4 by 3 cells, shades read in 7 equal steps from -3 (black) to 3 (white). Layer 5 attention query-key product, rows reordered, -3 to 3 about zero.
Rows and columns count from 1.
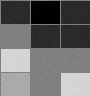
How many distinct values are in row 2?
2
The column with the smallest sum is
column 2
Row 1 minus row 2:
-2 -1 0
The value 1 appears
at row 4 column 1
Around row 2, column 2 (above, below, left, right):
-3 0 0 -2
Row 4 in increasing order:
0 1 2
